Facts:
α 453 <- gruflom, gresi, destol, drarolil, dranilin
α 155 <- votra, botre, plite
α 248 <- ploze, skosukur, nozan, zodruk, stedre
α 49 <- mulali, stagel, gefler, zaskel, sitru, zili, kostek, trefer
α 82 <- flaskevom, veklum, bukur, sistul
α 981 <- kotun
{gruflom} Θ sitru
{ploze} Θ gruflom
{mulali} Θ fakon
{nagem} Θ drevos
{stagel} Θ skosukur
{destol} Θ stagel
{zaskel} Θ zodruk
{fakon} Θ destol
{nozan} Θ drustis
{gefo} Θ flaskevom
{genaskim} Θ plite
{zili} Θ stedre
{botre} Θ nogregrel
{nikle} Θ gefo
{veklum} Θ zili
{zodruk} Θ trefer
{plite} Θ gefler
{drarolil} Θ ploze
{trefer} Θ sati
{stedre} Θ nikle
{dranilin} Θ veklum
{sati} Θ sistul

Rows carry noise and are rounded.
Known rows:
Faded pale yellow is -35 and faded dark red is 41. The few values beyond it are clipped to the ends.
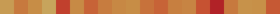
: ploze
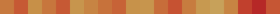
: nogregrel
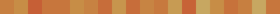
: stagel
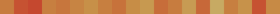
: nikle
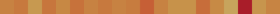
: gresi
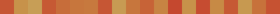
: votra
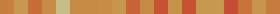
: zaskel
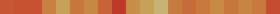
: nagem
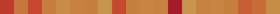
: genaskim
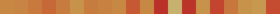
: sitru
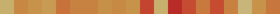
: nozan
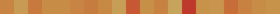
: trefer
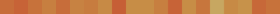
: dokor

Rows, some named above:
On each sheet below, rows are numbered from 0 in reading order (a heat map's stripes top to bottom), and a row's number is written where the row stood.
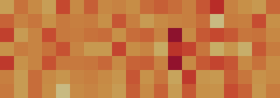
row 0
ploze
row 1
sati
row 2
plite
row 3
drustis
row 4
plite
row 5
trefer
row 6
zaskel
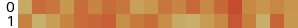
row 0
stedre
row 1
sistul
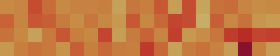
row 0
zili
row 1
gefler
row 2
botre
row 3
dranilin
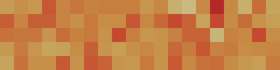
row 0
flaskevom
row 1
gefler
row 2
sati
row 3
zodruk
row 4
skosukur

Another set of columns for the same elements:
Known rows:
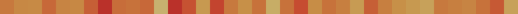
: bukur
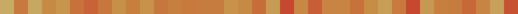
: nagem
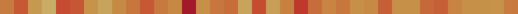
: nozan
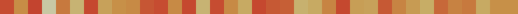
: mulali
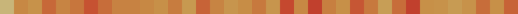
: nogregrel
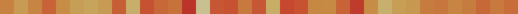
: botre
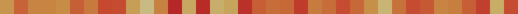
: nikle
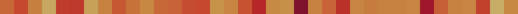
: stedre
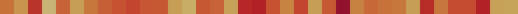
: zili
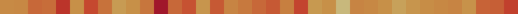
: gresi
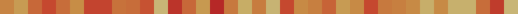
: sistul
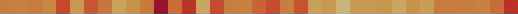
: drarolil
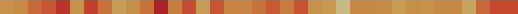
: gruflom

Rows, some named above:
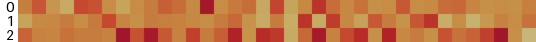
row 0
nozan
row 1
sati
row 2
veklum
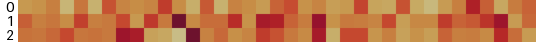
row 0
zaskel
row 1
dranilin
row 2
flaskevom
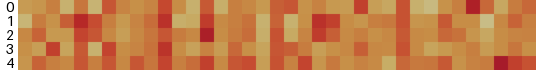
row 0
zaskel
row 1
skosukur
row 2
ploze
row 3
trefer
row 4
kotun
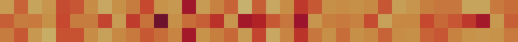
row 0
zodruk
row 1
dranilin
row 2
nozan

